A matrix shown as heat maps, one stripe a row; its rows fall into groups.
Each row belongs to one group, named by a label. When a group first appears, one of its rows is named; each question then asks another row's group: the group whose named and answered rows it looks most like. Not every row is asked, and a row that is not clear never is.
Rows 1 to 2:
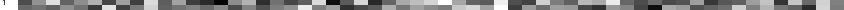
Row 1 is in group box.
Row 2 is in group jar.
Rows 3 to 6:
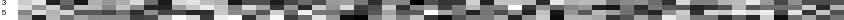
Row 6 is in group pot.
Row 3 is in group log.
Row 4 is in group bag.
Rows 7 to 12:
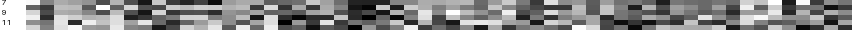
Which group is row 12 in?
pot
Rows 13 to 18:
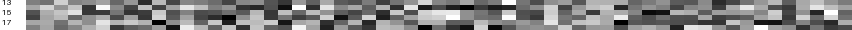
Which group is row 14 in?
log
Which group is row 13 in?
box
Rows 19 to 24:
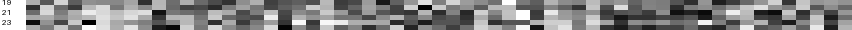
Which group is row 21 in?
bag
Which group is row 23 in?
log
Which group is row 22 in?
bag
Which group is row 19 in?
box
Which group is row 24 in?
bag
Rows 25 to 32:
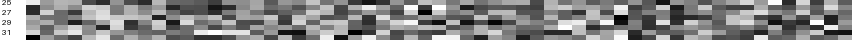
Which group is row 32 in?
box
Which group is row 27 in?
box
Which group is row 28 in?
bag
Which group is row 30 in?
jar
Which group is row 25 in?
jar
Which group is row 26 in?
box
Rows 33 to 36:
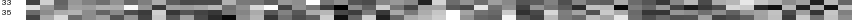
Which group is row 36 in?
box
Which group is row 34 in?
bag
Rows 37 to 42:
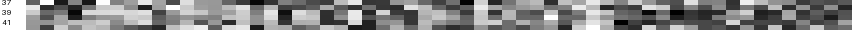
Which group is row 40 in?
bag
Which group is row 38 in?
pot
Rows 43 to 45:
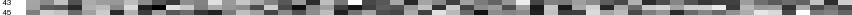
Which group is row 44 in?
pot
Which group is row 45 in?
box
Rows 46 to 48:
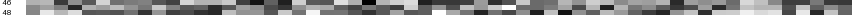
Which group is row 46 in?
log
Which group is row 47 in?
box
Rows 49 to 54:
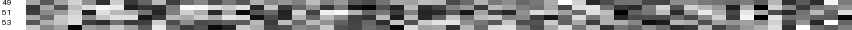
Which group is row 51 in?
log
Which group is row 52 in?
pot
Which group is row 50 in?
pot
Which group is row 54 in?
box
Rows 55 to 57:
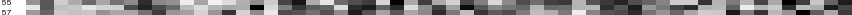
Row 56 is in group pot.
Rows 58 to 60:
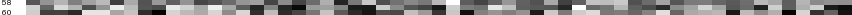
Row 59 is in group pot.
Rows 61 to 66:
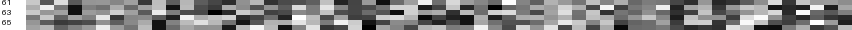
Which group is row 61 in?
box
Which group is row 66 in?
bag
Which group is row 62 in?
log
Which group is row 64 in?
log
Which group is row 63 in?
box
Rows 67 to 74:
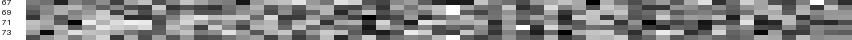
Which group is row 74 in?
box
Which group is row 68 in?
jar
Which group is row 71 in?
bag
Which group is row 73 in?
pot
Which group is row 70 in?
pot
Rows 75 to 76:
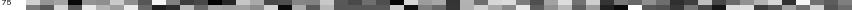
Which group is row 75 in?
box
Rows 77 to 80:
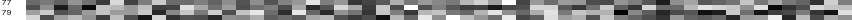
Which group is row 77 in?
jar
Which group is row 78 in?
log
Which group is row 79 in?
bag
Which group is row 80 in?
jar
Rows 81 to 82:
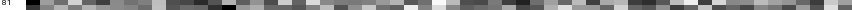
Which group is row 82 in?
box
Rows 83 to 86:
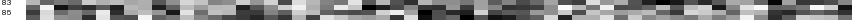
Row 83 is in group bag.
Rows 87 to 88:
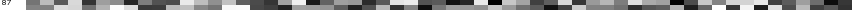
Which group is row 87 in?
log
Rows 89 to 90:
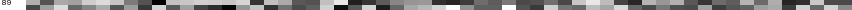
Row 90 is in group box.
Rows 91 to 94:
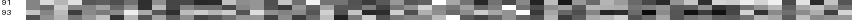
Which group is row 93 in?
bag
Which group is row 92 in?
box
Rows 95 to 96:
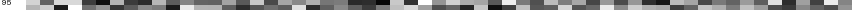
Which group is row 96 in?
log
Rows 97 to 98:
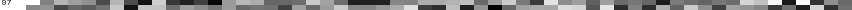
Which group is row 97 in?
jar
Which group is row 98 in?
log
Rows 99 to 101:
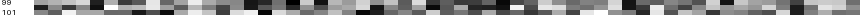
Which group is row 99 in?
log
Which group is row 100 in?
log
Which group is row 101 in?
pot
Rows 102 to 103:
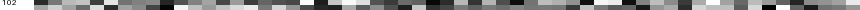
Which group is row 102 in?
log
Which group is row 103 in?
pot
